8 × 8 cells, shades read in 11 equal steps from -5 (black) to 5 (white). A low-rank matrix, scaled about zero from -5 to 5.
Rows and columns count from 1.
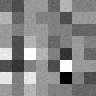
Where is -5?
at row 7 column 6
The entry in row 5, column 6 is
-3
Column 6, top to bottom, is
2 -2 0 0 -3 5 -5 0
